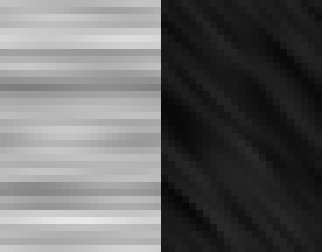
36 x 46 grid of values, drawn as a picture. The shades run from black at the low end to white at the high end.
It is made of 1 by 2 panels. Panel 1,1: high, streaked across. Panel 1,2: very low, slanting down to the right, faint in contrast.
